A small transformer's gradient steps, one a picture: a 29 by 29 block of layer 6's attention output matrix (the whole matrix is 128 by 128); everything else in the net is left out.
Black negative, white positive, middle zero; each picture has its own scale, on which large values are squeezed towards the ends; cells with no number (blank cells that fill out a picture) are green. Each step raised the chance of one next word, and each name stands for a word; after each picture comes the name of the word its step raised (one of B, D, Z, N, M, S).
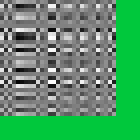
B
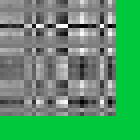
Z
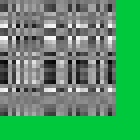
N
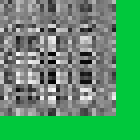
N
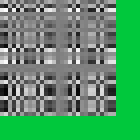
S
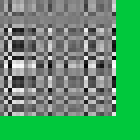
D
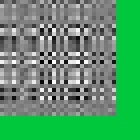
N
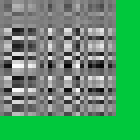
D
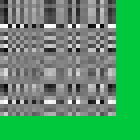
Z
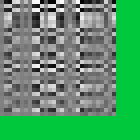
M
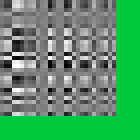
D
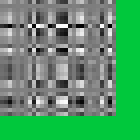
Z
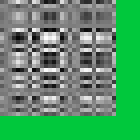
B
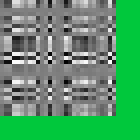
N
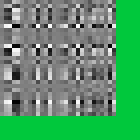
Z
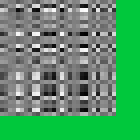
S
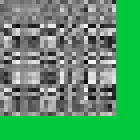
N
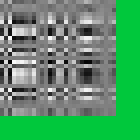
N
